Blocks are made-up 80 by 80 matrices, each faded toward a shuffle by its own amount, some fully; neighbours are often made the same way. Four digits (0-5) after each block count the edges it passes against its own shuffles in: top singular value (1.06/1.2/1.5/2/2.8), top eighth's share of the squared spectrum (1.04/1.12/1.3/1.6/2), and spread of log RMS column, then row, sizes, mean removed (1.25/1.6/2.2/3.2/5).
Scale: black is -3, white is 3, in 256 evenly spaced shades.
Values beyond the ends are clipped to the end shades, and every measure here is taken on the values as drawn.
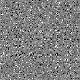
4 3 2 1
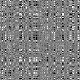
5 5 4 3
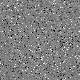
0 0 0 0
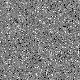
0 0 1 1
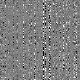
3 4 4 1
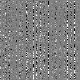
3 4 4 1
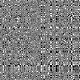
5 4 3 3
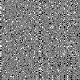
4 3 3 1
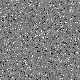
1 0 0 0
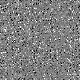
3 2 2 1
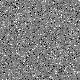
0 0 0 0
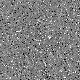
2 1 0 0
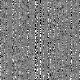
2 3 4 0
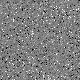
0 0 0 0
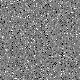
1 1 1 0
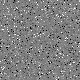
0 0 0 0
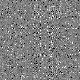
4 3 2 2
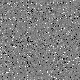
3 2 0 0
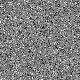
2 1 0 0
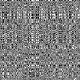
5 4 3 3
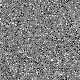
1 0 0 0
